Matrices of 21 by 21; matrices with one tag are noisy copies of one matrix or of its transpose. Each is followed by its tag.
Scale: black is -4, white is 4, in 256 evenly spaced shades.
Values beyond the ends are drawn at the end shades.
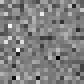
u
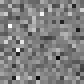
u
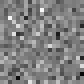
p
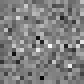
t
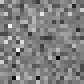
u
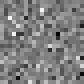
p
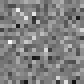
p
